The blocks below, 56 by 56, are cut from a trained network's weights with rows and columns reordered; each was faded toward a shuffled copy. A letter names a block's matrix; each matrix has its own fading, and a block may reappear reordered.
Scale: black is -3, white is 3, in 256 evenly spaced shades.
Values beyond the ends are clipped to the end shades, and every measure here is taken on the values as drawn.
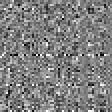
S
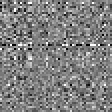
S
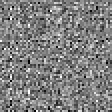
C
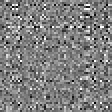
S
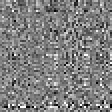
S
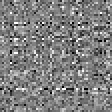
S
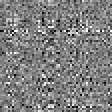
S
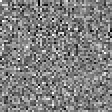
C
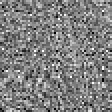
C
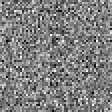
C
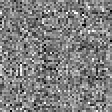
C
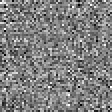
C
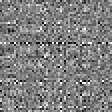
S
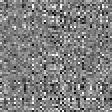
S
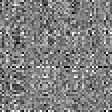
S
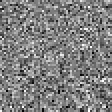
C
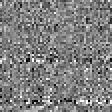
S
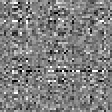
S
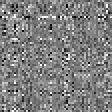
S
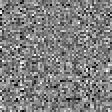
C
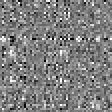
S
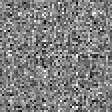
C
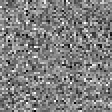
C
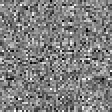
C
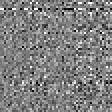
S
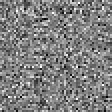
C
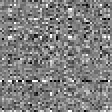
S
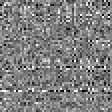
S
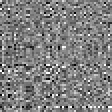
S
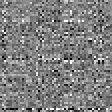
S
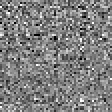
C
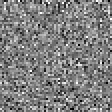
C
